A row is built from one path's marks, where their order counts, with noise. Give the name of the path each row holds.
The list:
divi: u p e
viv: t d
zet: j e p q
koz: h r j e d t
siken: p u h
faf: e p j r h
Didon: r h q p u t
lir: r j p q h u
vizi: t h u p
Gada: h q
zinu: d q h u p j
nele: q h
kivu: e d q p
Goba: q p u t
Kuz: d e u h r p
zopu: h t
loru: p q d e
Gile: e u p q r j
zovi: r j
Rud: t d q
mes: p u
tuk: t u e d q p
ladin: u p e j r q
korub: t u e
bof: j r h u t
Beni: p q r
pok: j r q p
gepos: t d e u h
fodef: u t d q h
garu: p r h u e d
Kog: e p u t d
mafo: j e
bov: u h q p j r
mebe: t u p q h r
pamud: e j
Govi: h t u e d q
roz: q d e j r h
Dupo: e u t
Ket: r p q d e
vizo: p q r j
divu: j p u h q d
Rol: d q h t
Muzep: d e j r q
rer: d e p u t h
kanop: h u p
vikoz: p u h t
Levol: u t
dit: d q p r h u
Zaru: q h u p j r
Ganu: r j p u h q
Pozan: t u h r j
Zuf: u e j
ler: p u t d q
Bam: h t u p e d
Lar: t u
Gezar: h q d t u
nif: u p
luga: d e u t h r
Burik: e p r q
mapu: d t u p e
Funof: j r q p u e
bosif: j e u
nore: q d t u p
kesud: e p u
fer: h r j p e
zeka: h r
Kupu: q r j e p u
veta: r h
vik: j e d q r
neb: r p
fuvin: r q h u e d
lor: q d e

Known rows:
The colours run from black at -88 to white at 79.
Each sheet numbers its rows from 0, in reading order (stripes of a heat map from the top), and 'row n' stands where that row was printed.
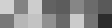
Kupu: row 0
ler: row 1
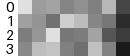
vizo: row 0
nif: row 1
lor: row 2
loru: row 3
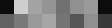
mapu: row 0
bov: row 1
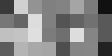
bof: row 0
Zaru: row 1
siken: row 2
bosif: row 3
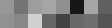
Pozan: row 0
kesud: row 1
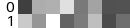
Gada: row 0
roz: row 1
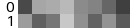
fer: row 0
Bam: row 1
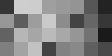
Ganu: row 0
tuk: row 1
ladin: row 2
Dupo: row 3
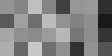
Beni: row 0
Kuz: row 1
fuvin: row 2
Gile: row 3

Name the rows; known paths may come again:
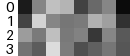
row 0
vik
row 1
Rol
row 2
pamud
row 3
Zaru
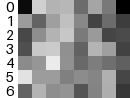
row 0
mafo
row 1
tuk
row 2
Govi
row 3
rer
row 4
gepos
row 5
vizo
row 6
dit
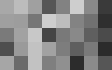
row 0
vikoz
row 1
nif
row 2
Dupo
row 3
korub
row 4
Gile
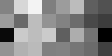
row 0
veta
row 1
kivu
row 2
zet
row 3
lir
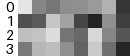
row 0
garu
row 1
mebe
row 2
siken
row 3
ler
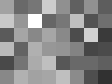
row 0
Bam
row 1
roz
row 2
zinu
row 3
nore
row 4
zeka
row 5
neb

